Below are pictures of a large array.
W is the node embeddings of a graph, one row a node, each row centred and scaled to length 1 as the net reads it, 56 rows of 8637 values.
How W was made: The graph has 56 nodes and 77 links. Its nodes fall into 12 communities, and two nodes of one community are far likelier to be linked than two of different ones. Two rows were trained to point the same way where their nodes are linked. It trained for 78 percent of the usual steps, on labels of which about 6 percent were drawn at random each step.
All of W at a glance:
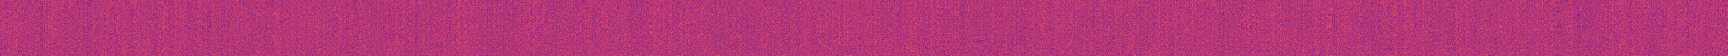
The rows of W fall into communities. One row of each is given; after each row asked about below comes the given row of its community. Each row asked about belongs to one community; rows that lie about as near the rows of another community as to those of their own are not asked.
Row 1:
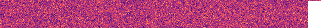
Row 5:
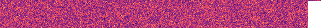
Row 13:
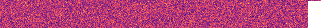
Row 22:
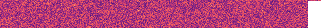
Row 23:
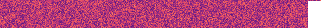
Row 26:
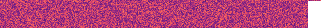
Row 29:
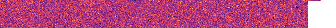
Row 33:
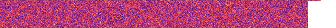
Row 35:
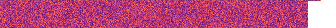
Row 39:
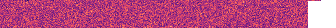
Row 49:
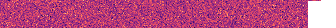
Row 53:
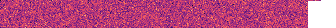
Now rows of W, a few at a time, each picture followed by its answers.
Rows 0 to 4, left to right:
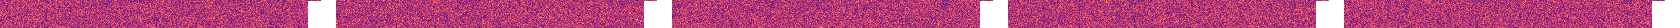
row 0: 5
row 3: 49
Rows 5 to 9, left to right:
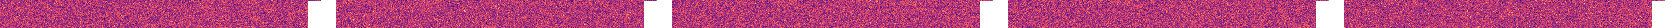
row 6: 29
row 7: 39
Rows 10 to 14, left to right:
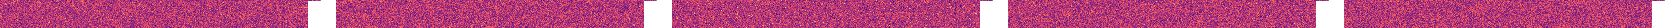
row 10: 23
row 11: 29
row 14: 35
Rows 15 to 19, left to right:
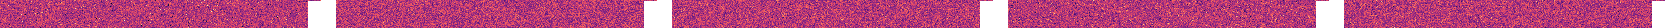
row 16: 22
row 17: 33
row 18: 1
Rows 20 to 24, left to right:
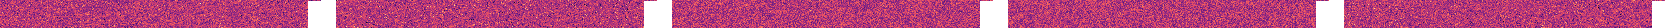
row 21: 29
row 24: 5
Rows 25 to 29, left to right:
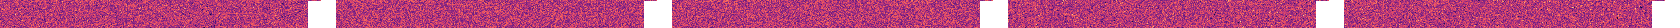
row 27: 49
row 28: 13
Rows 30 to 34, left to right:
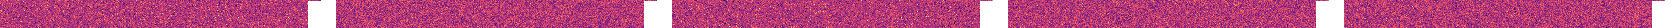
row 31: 26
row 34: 23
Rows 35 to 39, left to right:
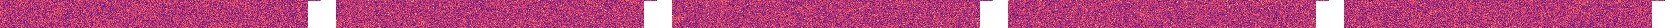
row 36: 1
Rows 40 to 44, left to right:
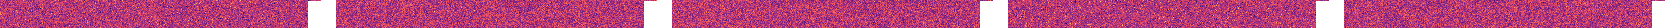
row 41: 22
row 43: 53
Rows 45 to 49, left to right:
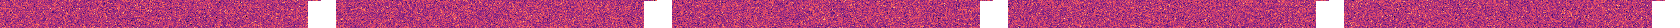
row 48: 39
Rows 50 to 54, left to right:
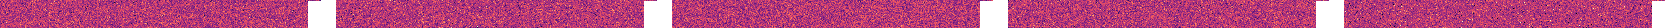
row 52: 13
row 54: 35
